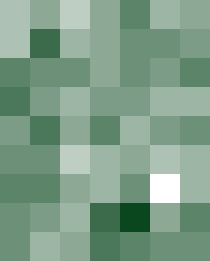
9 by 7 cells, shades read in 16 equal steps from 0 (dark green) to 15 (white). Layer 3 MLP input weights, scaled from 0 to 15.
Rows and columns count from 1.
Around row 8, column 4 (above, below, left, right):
9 4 9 0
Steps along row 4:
up up down same up same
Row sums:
59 49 43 52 46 59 57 38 44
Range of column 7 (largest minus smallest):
4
